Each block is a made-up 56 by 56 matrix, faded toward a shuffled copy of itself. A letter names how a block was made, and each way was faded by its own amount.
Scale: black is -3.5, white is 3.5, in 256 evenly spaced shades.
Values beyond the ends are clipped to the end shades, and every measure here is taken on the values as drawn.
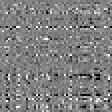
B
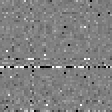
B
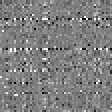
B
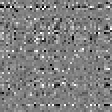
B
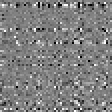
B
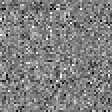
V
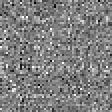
V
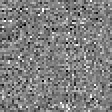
V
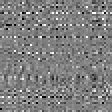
B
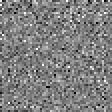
V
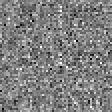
V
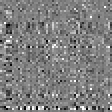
B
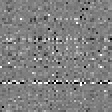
B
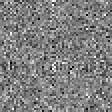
V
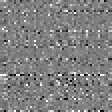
B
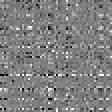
B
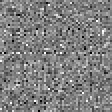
V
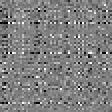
B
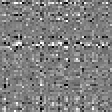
B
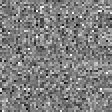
V
